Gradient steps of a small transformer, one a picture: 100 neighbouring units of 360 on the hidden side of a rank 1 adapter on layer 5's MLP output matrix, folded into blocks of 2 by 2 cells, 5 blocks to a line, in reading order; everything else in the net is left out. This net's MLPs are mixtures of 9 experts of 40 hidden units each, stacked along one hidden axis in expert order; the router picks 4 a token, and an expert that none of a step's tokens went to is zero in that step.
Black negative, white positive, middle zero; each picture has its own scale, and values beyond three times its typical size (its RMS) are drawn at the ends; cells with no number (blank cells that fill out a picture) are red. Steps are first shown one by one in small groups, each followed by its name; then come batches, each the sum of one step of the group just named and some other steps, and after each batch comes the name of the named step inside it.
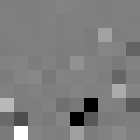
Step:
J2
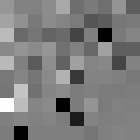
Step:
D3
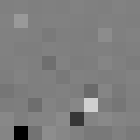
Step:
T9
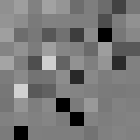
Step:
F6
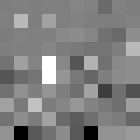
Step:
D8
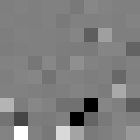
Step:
J2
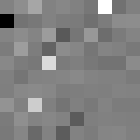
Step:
D3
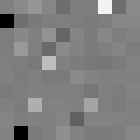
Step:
T9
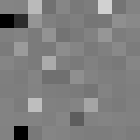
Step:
T9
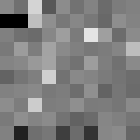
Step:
D8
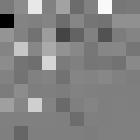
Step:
D3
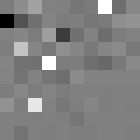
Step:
D3
